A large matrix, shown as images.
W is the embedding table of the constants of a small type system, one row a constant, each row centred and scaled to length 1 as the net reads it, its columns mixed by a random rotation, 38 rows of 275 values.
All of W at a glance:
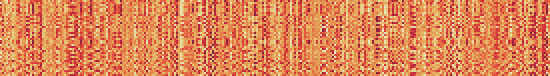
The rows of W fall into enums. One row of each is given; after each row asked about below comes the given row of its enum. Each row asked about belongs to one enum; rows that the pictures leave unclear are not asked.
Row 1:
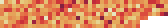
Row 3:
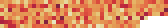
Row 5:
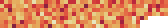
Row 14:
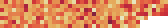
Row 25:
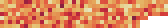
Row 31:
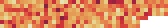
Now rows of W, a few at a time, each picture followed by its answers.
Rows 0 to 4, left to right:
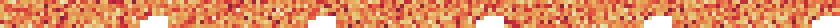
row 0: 31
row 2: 5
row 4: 5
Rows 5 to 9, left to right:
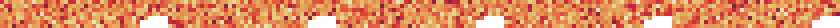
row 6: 3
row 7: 31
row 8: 14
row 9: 1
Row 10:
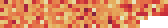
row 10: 14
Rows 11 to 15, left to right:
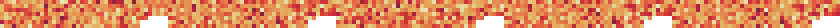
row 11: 31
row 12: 14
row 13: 25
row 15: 14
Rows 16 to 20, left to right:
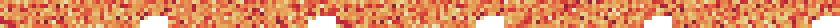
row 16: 3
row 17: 14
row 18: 3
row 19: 1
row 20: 5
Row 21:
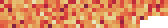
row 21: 5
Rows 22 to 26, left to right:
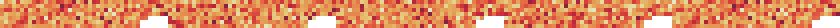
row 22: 1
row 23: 3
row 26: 1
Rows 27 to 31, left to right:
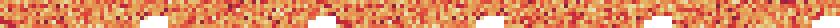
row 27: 3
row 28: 1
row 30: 25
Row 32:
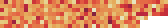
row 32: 14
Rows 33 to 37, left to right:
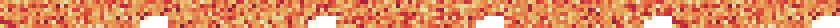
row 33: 3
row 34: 5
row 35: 25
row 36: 14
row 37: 3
